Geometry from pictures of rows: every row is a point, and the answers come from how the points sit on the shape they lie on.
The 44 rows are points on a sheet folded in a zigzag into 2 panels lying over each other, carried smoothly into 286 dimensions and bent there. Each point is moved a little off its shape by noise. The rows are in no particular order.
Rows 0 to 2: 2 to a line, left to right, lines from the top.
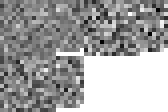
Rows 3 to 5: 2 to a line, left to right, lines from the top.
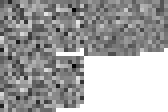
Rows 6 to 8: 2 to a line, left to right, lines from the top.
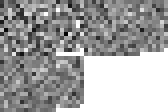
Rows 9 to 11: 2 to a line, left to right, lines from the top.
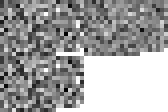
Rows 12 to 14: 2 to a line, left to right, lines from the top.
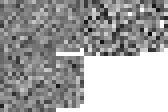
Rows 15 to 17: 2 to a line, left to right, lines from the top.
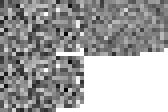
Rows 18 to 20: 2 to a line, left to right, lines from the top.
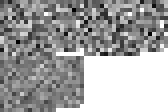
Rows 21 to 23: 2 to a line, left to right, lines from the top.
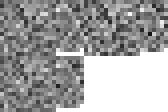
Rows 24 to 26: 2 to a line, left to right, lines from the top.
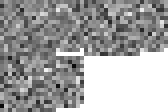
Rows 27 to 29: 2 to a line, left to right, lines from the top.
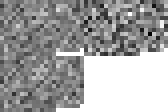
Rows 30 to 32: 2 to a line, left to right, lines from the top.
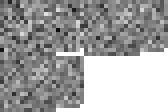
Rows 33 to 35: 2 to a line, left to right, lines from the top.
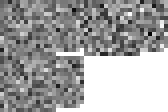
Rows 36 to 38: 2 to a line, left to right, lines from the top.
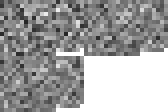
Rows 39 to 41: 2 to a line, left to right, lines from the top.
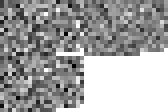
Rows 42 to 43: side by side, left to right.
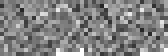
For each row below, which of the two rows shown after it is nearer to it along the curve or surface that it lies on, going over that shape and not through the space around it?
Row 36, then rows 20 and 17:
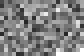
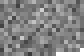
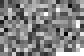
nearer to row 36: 17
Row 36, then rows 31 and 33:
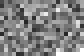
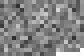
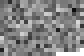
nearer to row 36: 33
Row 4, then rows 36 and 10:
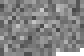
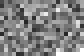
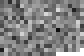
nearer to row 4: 36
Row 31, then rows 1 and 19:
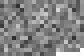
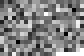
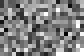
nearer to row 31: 19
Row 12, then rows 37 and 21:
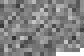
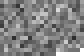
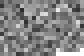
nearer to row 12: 37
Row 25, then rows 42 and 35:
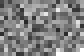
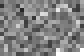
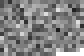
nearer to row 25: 35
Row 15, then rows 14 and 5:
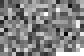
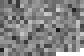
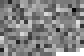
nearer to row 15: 14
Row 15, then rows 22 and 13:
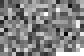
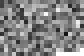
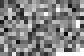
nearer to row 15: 13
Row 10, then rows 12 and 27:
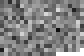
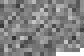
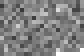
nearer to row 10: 12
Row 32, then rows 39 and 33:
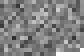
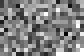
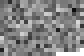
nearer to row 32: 39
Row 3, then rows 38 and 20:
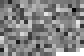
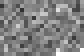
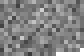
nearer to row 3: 38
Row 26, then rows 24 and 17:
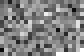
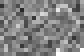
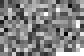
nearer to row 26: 17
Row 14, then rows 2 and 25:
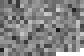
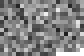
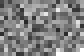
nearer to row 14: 2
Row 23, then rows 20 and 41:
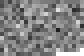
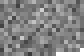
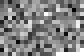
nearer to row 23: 41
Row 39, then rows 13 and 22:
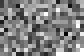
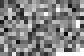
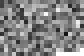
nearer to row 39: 13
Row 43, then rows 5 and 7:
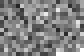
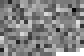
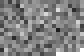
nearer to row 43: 7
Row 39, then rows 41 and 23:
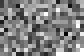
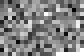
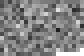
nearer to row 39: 41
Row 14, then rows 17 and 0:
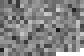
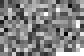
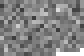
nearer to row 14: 17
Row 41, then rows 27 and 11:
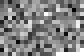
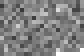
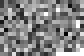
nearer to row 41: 11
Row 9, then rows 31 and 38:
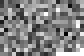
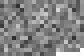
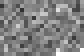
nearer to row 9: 31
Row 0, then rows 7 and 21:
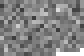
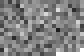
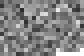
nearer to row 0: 21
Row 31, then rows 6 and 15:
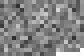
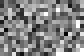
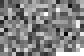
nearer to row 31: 15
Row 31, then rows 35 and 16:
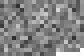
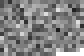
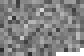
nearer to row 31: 16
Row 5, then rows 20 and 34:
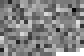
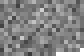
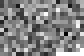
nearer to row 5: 34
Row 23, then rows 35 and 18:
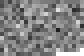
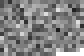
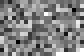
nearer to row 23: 35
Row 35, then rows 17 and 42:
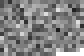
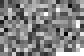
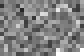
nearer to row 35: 42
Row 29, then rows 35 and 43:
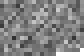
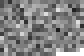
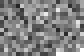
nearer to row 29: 43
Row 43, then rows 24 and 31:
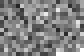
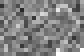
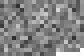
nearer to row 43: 31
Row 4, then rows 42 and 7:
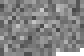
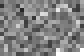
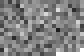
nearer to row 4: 42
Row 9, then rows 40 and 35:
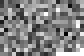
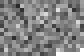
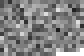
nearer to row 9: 40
